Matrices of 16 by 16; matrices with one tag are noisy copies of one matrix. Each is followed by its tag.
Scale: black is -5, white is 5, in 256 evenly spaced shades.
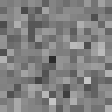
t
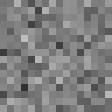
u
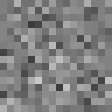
u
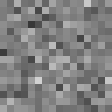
u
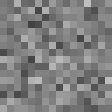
u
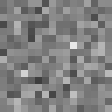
t
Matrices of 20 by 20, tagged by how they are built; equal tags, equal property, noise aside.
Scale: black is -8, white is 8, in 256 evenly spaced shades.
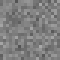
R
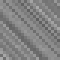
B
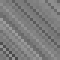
B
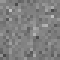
R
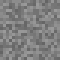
R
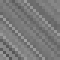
B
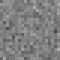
R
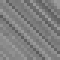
B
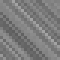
B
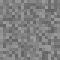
R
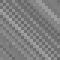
B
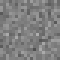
R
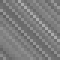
B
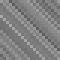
B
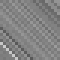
B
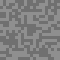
R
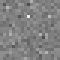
R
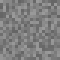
R
